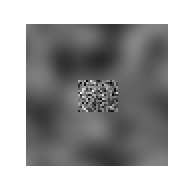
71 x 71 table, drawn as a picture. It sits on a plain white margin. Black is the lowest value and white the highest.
An odd patch, rougher than its surroundings, sits in the centre. A few values lie far out on both sides of the bulk. The centre is the roughest part. The ninth with the lowest average is the top middle. Neither half mirrors the other. No overall slope runs across the table.
